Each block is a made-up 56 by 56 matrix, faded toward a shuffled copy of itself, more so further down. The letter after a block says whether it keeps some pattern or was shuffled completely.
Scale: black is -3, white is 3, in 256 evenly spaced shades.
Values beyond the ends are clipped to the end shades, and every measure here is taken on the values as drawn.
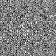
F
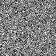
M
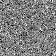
M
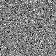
M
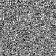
F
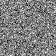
M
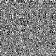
F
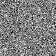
M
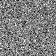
M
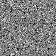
M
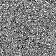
M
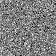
M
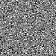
F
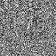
F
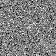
M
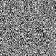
F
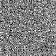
F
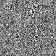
F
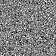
M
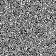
M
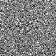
F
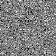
F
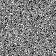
M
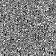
F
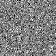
F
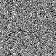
F
